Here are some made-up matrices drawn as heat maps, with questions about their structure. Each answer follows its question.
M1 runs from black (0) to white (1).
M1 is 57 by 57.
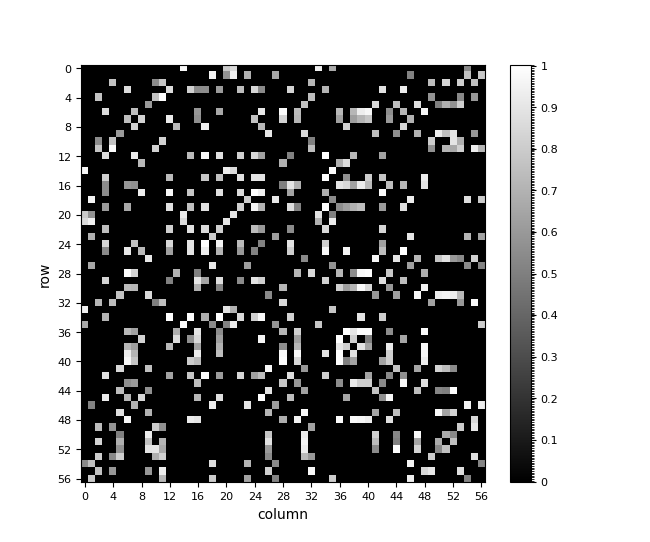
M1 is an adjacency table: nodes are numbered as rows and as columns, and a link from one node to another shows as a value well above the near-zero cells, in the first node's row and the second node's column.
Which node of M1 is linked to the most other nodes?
node 19
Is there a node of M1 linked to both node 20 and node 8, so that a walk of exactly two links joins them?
no
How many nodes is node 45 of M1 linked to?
10
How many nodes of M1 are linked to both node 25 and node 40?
4
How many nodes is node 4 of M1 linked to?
7
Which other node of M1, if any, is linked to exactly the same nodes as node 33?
node 14
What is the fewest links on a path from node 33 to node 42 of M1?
6
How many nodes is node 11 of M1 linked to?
10
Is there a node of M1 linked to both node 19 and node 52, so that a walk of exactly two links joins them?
no
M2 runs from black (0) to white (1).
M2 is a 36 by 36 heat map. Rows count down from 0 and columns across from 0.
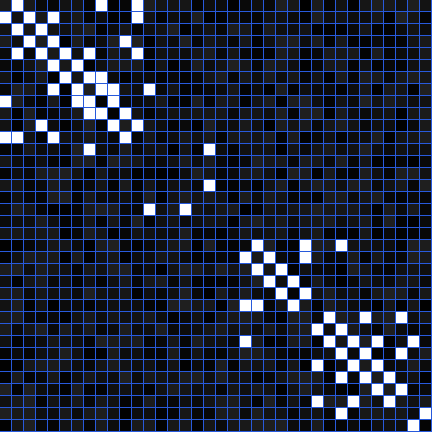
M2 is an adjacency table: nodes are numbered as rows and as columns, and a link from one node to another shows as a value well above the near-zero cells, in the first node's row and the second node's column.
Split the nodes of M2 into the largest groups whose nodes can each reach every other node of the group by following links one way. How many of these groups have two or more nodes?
2
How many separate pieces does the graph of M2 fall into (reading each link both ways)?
7
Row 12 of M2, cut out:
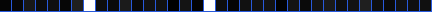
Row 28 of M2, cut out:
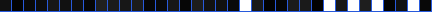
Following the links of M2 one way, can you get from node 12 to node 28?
no
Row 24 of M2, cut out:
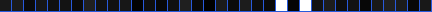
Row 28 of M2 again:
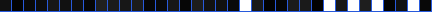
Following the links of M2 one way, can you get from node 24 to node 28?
yes
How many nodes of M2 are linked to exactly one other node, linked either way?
2
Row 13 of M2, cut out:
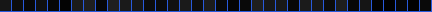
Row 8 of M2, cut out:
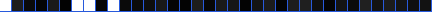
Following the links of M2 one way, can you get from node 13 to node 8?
no
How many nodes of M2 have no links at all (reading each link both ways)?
5
